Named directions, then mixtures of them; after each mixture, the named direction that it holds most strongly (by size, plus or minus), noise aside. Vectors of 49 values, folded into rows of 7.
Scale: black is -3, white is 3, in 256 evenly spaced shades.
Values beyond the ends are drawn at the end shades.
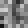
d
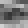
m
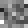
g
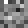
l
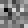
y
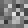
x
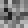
y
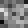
g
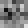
y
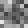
g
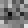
y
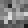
m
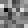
y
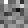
l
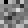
l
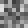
y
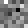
l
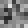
y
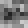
m
